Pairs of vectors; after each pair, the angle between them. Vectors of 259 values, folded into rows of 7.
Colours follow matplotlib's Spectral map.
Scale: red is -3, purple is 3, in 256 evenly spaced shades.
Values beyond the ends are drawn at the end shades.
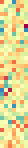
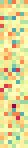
partly opposed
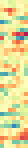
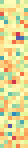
partly aligned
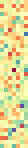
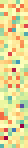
nearly parallel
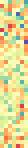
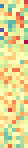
nearly opposite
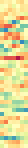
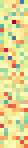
partly opposed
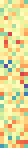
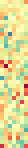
nearly opposite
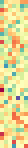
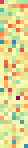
nearly opposite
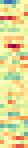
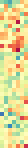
partly aligned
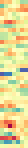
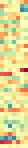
nearly opposite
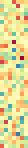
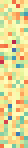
nearly parallel
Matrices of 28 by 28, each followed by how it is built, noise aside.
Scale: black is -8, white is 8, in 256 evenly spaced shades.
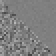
lower triangular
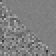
lower triangular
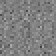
low rank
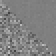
lower triangular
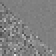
lower triangular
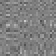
low rank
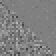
lower triangular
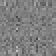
low rank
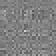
low rank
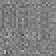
low rank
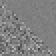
lower triangular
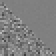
lower triangular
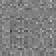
low rank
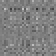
low rank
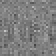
low rank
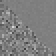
lower triangular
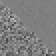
lower triangular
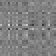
low rank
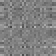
low rank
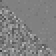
lower triangular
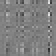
low rank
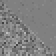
lower triangular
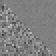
lower triangular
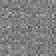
low rank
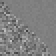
lower triangular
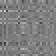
low rank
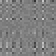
low rank
